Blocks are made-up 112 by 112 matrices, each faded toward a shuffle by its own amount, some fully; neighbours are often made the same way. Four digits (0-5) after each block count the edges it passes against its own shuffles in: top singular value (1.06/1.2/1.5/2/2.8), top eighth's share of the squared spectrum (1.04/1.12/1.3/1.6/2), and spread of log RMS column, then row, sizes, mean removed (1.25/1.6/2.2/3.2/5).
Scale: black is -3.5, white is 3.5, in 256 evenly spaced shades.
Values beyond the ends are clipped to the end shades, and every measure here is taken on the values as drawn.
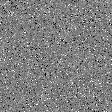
2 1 0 0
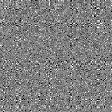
5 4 2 3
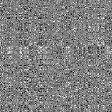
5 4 3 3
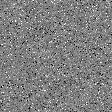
0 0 0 0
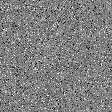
2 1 0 0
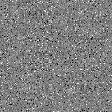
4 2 1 1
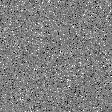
2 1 0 0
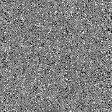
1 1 2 0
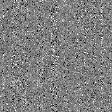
1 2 3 0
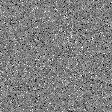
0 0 1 0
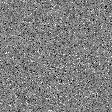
2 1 0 0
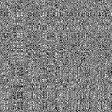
5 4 3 3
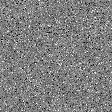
1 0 0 0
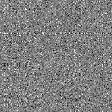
4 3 2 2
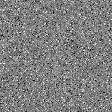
3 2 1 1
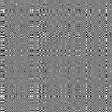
5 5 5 4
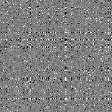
5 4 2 3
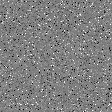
0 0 0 0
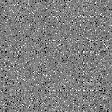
4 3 2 2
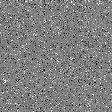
3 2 0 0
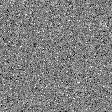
2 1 0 0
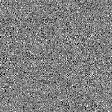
4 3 2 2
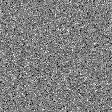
3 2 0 0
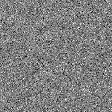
3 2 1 1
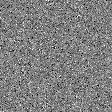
0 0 0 0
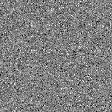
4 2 1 1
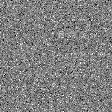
3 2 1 1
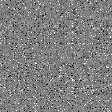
4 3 1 2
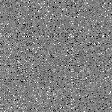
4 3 1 2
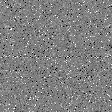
3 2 0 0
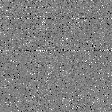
4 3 1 2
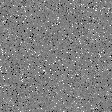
2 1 0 0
